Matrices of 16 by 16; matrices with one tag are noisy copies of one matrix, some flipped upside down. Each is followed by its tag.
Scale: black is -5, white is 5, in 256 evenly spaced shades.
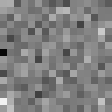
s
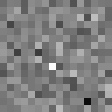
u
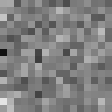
s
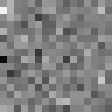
s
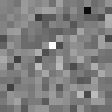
u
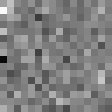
s
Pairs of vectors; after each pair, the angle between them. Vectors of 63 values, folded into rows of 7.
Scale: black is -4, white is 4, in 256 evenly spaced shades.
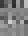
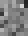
partly opposed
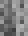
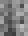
nearly parallel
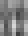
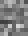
orthogonal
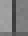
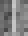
nearly opposite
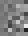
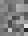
nearly parallel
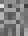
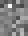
partly opposed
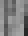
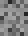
orthogonal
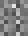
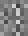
nearly parallel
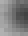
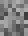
orthogonal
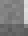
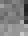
nearly opposite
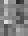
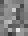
partly aligned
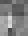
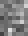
partly opposed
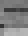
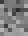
partly aligned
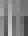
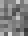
partly aligned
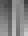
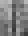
nearly opposite
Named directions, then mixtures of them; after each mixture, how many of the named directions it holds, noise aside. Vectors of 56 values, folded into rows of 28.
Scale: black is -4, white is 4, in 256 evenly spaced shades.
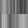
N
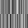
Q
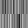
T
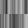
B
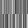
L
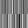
two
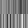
three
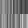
three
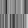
two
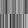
three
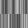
three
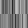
three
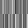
one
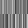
one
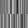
one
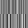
two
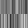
three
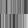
three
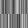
three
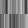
one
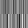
three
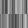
two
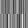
three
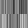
three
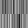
one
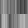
one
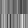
three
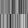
two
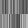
three
